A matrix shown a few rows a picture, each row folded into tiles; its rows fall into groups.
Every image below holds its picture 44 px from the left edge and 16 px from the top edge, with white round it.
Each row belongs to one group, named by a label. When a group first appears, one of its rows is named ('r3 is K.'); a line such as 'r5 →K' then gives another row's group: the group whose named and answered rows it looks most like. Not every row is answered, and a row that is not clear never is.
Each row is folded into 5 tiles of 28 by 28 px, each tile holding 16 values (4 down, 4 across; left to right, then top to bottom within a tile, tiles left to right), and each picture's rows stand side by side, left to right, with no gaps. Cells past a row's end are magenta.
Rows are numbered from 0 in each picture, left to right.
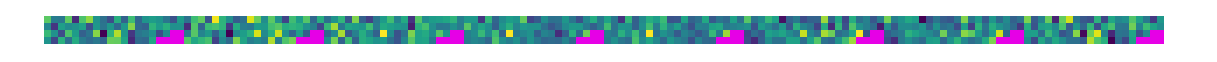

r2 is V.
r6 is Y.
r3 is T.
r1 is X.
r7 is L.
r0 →L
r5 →Y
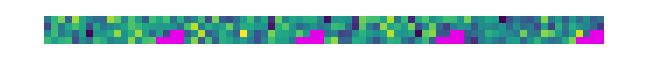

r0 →X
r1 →V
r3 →Y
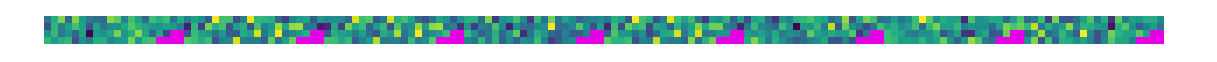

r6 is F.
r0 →X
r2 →X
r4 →X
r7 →V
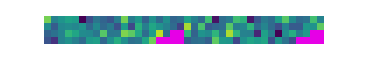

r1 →T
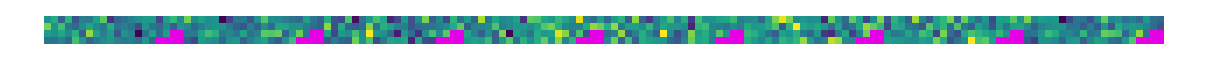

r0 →T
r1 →Y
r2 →T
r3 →X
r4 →V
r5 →F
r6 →V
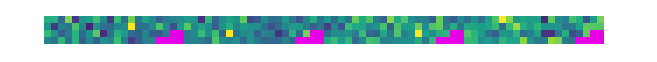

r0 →L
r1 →T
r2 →X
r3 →F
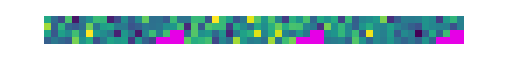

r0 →T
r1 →X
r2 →T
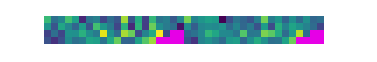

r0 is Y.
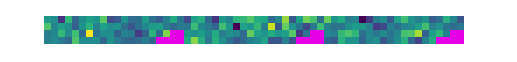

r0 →T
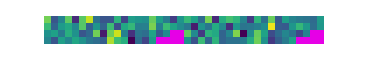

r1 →L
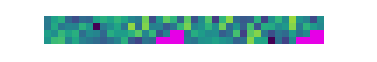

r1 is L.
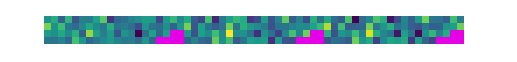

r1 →T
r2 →T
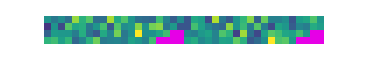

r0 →X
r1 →V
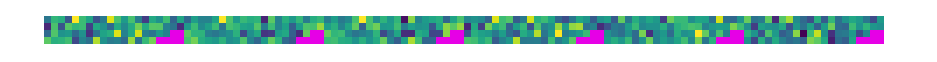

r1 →F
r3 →X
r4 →X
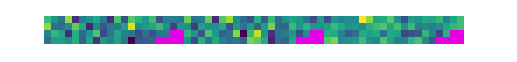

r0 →L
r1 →L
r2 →F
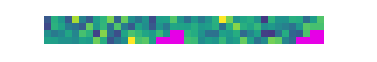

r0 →V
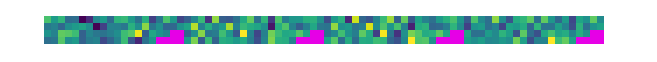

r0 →Y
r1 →V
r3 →V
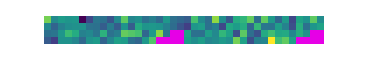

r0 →Y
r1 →V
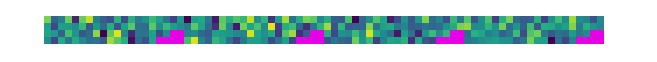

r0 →L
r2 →T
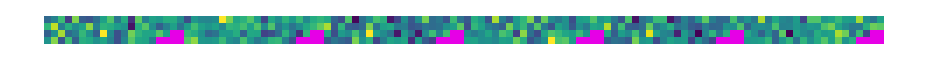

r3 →V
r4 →T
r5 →X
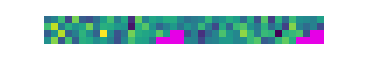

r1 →Y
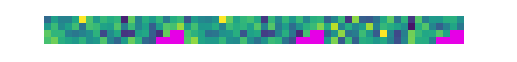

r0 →F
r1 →F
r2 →V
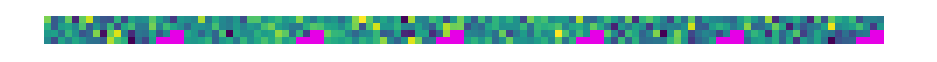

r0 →L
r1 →X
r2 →F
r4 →L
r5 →L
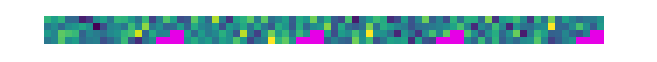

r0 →Y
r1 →V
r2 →T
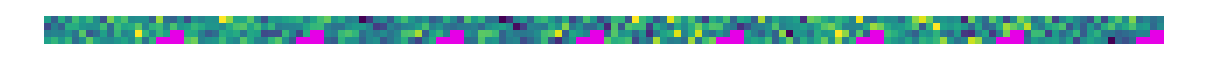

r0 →X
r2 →Y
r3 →Y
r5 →X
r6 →F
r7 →L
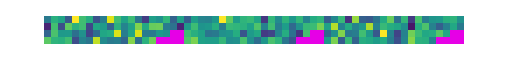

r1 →F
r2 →V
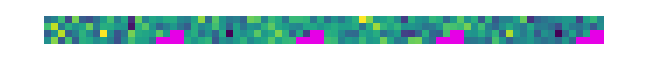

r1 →X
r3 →T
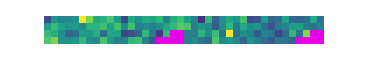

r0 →F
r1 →T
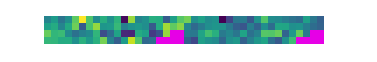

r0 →F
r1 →Y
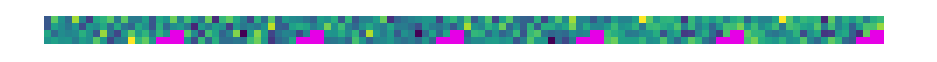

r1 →L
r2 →T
